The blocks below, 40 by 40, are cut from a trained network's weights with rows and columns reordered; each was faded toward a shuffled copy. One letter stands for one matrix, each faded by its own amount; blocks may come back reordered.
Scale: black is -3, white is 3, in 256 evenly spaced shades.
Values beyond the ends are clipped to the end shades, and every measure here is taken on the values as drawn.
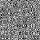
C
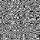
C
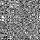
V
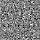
V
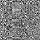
V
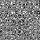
C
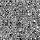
V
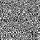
V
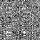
V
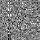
V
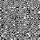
C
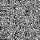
V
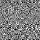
C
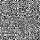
V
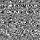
C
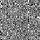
V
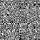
V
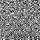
V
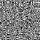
V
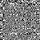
C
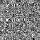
V
